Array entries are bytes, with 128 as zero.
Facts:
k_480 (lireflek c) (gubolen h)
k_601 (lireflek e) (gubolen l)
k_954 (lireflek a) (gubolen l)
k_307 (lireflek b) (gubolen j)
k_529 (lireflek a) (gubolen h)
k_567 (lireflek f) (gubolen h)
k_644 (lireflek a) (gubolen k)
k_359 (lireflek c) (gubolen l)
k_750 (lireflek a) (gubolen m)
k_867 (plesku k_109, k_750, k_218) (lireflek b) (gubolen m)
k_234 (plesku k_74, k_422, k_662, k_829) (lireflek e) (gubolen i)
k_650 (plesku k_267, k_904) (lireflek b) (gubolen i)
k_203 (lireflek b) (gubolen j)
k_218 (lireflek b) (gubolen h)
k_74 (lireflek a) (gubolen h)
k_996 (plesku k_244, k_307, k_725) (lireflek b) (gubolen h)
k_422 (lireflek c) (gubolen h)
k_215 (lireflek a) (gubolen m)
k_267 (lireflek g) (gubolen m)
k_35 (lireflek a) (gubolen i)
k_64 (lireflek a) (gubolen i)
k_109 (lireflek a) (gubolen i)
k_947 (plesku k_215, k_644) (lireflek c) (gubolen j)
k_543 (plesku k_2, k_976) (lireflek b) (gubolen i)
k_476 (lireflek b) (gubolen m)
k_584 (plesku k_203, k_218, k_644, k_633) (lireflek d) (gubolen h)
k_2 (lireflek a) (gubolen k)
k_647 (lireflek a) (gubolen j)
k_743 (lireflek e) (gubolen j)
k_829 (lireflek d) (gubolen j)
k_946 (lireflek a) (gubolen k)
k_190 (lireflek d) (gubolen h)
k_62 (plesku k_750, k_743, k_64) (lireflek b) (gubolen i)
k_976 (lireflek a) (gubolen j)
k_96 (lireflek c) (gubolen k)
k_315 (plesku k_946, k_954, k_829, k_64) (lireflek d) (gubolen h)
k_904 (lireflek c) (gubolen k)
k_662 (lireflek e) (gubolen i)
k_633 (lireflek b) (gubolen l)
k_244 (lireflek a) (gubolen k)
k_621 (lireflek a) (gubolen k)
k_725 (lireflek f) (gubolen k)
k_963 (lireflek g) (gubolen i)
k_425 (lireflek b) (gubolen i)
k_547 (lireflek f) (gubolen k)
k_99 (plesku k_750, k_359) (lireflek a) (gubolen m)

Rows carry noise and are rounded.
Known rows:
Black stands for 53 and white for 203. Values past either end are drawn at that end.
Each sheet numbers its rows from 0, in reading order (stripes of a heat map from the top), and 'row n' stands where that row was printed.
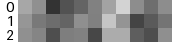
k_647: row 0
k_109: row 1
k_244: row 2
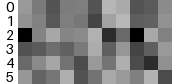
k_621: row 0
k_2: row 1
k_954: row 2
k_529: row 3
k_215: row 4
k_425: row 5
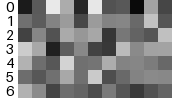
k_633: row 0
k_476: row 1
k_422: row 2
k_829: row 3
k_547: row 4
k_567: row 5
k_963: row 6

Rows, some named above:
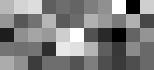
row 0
k_947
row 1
k_425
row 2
k_359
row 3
k_750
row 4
k_963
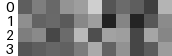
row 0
k_480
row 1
k_190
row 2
k_64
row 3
k_529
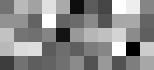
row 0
k_234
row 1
k_662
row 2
k_203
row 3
k_947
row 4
k_74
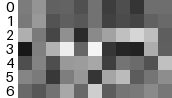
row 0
k_267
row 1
k_267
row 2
k_307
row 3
k_601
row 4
k_422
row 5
k_946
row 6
k_567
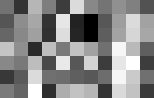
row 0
k_218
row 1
k_315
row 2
k_315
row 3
k_743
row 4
k_62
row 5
k_996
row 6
k_867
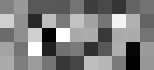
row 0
k_267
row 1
k_743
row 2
k_99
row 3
k_584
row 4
k_644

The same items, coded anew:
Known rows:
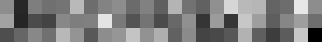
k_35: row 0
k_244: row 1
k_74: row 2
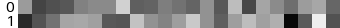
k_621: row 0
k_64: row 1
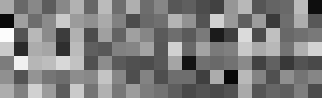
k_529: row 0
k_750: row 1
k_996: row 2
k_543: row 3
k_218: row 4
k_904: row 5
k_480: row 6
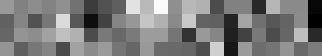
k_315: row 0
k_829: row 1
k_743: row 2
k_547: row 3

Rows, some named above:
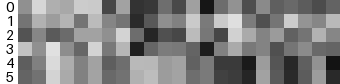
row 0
k_203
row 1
k_867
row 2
k_215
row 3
k_947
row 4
k_422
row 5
k_422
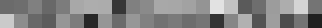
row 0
k_99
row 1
k_190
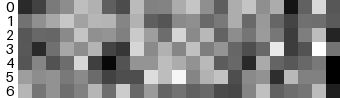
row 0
k_64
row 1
k_359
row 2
k_954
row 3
k_662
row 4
k_829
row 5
k_315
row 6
k_529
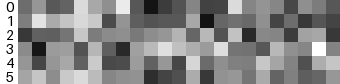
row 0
k_644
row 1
k_218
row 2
k_946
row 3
k_234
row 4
k_425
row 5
k_633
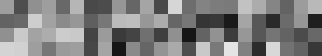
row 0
k_425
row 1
k_422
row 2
k_203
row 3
k_584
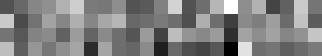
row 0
k_109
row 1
k_601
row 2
k_476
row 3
k_307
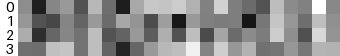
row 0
k_234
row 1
k_267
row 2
k_963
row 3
k_62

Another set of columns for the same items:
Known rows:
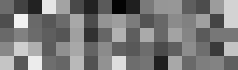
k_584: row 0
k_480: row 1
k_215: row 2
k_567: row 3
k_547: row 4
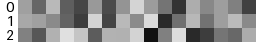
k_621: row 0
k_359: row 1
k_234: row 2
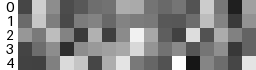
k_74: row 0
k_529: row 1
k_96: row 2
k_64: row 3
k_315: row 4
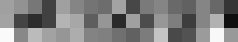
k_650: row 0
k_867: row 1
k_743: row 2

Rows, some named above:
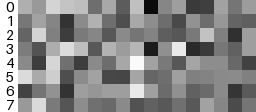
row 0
k_662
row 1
k_109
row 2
k_529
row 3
k_234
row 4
k_946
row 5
k_267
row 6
k_64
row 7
k_996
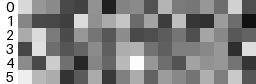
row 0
k_203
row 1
k_62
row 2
k_996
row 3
k_422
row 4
k_946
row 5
k_307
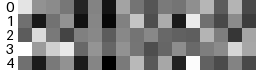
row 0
k_633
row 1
k_644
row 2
k_529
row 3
k_601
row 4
k_644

